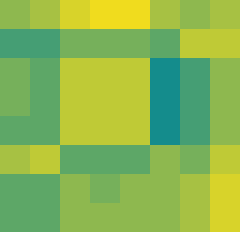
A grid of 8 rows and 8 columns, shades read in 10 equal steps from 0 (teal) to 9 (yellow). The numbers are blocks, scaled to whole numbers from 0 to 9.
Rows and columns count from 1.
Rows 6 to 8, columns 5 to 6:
3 5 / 5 5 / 5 5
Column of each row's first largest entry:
4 7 3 3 3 2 8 8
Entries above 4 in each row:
8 2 4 4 4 4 5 6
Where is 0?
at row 3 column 6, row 4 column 6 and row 5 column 6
